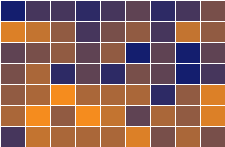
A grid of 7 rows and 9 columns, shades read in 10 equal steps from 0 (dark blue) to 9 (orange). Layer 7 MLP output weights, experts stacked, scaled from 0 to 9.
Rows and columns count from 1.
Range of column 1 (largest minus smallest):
8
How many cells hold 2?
8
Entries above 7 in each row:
0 1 0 0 2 3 1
